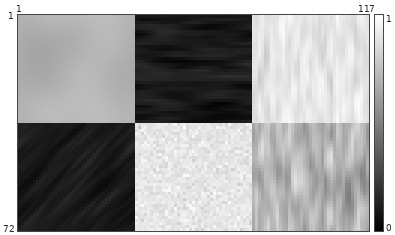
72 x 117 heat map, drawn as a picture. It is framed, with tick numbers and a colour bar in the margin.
The table splits into 2 rows of 3 panels. Panel 1,1: high, smooth, faint in contrast. Panel 1,2: very low, streaked across, faint in contrast. Panel 1,3: very high, streaked downward, faint in contrast. Panel 2,1: very low, slanting up to the right, faint in contrast. Panel 2,2: very high, fine-grained, faint in contrast. Panel 2,3: high, streaked downward.
